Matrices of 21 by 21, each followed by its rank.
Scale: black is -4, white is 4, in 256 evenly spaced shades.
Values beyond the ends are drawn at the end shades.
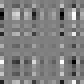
one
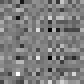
three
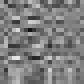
three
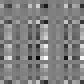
one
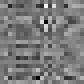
three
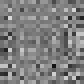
three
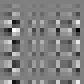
one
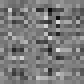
three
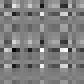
one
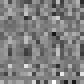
three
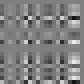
one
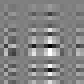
one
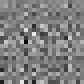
three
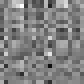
three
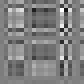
one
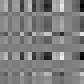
one
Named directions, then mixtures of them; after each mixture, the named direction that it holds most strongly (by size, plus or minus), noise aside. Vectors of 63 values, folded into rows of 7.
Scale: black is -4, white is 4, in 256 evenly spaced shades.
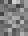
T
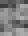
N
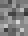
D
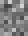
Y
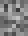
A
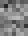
A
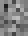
A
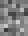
D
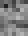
N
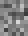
D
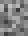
A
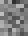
T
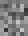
D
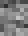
N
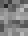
N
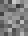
T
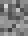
A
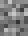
D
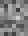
A
